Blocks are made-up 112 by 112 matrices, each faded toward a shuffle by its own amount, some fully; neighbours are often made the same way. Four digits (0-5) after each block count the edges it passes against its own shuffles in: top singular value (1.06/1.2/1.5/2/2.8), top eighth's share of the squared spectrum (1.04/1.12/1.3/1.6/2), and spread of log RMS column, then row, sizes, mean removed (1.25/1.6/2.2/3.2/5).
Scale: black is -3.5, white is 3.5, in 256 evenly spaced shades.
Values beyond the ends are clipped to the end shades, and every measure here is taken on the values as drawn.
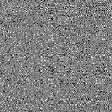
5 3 2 2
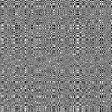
5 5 4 4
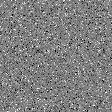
3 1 0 0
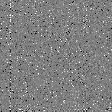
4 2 1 0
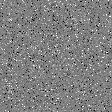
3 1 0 0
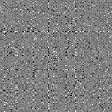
5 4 3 2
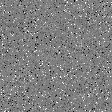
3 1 0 0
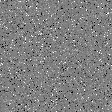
0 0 0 0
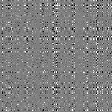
5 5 4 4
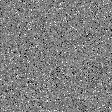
0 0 0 0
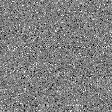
3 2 0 2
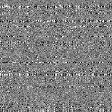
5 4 2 4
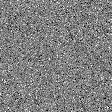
1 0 0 0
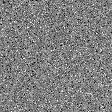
0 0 0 0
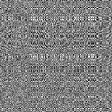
5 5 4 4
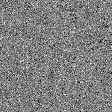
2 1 0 0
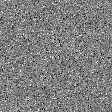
2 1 0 0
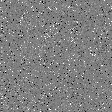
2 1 0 0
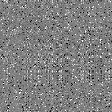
4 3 2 1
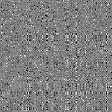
5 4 3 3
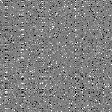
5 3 2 2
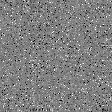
3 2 0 0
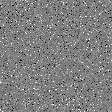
2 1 0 0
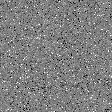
0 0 0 0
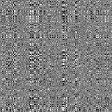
5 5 4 4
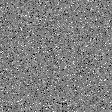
0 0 0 0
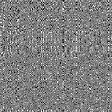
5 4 3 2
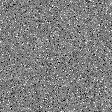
1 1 0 0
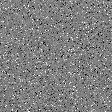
0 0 0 0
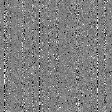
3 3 4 0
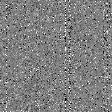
2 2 3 0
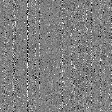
3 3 4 0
